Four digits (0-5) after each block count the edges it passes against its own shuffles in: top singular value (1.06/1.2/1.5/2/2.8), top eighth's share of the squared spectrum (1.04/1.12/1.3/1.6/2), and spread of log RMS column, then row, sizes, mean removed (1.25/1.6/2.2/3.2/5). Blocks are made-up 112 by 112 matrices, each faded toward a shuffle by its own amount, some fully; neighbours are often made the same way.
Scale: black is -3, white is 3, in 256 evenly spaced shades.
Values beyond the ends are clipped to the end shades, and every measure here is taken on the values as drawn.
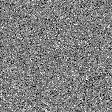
0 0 0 0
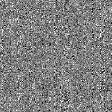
3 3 3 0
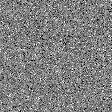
1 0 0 0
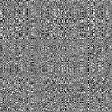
5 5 4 3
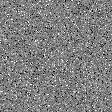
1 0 0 0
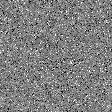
0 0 0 0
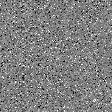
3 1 1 0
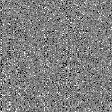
4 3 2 1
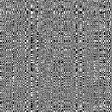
5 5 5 4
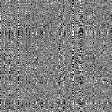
5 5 4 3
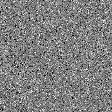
0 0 1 0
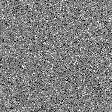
0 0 0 0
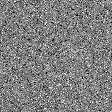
0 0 0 0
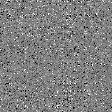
1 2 2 2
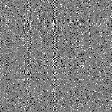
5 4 3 2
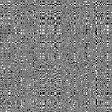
5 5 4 3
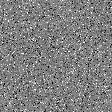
2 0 0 0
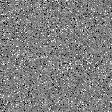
3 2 1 1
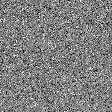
0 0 0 0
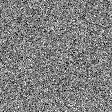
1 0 0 0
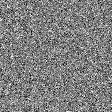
1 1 0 0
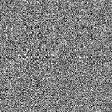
4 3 2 2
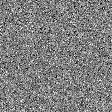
0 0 0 0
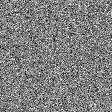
1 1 0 0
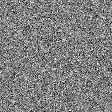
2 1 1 0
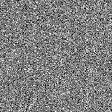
3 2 1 1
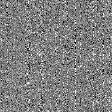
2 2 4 0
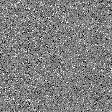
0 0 1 0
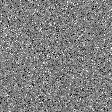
0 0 0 0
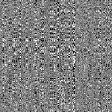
4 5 4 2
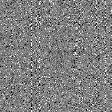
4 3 3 1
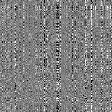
5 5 4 3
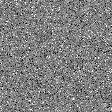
2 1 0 0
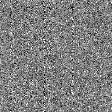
1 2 3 0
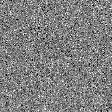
0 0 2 0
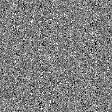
1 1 3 0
